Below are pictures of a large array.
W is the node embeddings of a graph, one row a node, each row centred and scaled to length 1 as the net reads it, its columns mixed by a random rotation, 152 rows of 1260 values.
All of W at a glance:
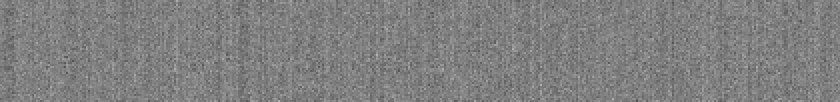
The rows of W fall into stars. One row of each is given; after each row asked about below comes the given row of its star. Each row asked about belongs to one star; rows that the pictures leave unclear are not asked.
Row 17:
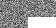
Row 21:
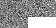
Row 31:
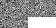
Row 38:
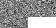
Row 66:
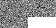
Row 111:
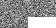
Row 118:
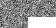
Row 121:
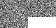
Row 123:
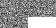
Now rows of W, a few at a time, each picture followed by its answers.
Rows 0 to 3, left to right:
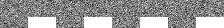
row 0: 38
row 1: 121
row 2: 66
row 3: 111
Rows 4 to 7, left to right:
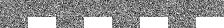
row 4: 121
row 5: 31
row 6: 121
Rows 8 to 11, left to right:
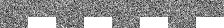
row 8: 111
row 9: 38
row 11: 38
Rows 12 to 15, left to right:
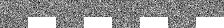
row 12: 111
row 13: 21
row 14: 21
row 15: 31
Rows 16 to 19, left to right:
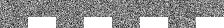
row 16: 118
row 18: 121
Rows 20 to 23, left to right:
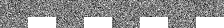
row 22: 118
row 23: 121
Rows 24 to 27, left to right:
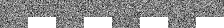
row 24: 66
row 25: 66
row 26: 123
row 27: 118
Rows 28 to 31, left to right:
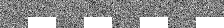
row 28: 66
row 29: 111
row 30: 111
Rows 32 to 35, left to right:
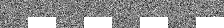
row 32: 123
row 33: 38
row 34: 111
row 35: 31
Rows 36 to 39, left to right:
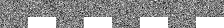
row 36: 118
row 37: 66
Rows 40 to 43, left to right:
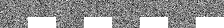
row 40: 121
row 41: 38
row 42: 17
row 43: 66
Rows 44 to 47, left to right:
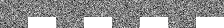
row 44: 17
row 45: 21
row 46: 118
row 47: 38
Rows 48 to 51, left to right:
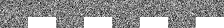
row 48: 121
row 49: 118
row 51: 118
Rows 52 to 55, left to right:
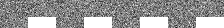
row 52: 21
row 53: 123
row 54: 31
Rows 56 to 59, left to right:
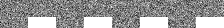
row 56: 21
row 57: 118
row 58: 66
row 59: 17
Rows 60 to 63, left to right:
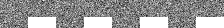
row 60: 38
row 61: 111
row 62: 21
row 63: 38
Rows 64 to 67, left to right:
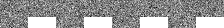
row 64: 31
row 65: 123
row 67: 121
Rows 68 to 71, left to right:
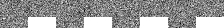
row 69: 21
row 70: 118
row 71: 31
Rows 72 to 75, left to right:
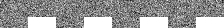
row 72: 121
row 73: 111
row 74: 21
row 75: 123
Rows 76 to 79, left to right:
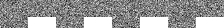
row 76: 31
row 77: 118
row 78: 17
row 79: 66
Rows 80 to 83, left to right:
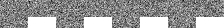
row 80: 118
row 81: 66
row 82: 121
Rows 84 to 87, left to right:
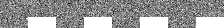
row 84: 123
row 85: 31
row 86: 17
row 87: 66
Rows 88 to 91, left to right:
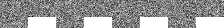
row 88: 66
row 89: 66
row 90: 121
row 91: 21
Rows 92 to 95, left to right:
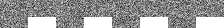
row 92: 17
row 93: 31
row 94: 111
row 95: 111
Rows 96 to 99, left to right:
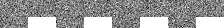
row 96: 118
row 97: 118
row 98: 111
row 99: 123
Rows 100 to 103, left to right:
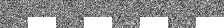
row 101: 31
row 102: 118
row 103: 118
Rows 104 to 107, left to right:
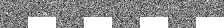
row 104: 111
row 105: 66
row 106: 66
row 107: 118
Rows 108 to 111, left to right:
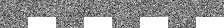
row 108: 17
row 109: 123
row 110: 38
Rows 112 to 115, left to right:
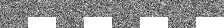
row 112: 21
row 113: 17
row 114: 111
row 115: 121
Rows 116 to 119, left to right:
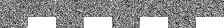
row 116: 17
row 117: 17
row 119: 21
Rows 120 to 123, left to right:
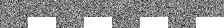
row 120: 17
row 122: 111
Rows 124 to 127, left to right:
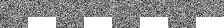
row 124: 111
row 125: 17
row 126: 111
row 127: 21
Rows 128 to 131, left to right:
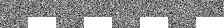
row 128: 17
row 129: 38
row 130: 31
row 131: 38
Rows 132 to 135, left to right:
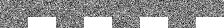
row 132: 118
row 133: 118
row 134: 121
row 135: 17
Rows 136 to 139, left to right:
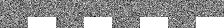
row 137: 123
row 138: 21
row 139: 17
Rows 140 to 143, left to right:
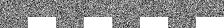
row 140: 31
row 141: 66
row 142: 38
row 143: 31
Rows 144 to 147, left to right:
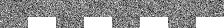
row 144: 21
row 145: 111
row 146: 118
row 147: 38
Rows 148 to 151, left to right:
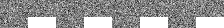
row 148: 123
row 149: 111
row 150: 121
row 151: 66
